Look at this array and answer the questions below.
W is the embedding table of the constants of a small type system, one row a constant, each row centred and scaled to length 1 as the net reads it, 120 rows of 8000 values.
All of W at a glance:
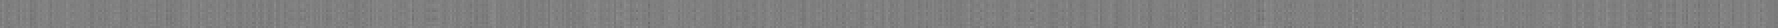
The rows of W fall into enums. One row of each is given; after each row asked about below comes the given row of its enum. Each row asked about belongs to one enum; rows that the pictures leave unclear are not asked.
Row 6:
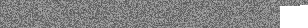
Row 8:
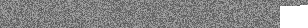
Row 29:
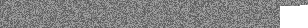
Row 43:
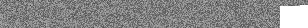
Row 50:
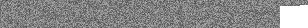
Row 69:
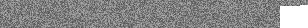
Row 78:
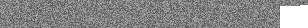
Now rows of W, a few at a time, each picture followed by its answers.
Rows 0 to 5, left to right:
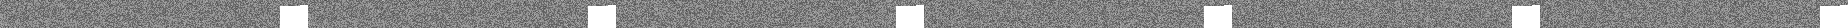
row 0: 43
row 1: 43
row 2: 6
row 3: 50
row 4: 78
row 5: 29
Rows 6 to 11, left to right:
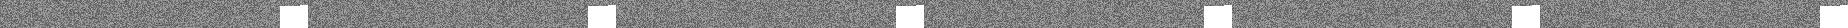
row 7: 29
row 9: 29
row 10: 43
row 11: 69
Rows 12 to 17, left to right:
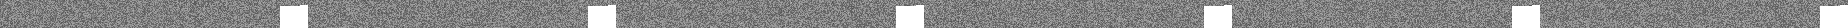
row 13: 6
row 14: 43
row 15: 78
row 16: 8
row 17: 43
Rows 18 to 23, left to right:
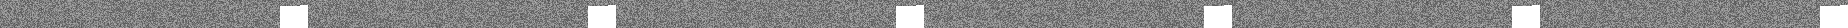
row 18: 8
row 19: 69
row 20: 8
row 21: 43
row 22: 29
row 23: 29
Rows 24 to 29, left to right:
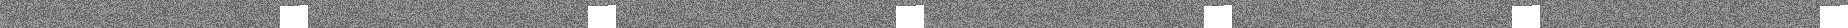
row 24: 43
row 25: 69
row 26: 69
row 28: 69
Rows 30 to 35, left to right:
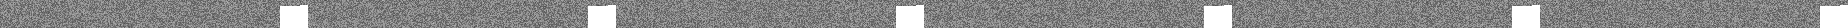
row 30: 69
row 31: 43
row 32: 8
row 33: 43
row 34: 29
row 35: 78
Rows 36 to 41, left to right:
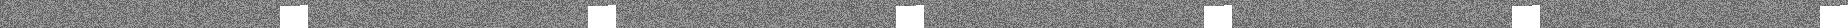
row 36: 29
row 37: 6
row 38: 43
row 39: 78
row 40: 8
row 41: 69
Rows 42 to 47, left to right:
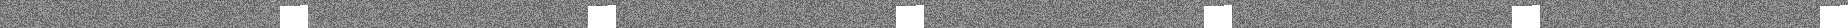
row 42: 6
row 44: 29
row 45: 6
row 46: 50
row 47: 29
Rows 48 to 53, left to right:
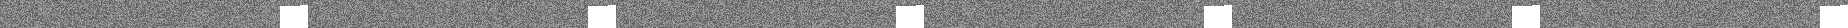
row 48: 6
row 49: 29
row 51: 6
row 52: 78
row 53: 6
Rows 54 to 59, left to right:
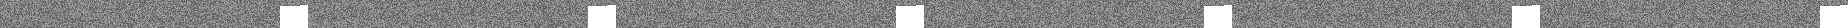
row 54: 69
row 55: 43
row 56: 69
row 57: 29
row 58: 43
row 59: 69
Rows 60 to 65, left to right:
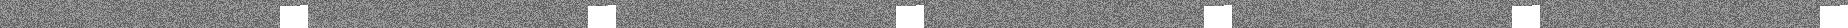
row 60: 8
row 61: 43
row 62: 78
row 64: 69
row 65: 29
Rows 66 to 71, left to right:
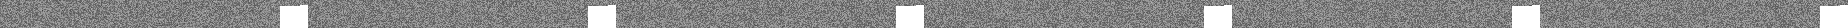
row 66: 6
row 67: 29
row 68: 43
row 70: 8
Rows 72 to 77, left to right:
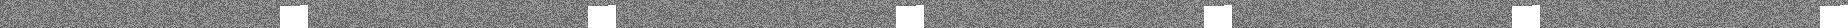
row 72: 29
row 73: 69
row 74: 50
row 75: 6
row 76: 69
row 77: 6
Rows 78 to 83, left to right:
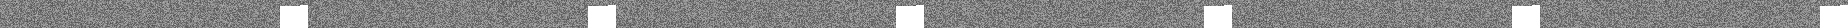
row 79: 29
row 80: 8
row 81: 6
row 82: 78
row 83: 6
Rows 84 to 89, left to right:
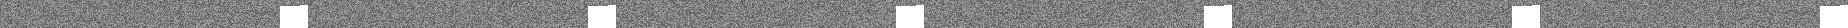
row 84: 50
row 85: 29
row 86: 6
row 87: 6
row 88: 29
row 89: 50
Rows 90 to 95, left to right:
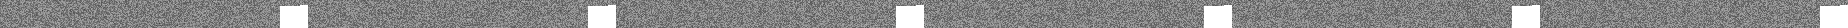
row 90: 6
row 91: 6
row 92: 29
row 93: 43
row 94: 43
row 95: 29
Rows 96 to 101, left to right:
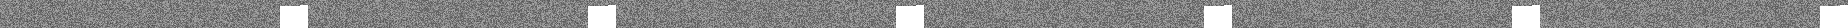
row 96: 78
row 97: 8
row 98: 8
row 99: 69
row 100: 69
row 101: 43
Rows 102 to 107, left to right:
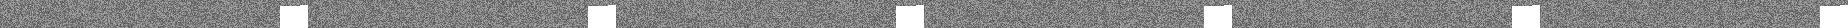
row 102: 69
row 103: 29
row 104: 69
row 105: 50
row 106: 8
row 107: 50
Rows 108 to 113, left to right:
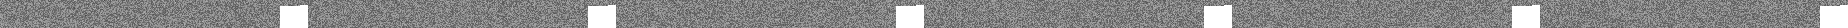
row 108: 43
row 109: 29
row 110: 6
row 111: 8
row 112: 6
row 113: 69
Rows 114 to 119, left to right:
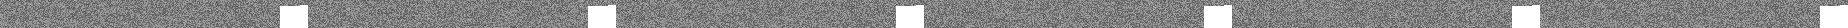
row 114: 43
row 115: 6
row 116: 43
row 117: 69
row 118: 8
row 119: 43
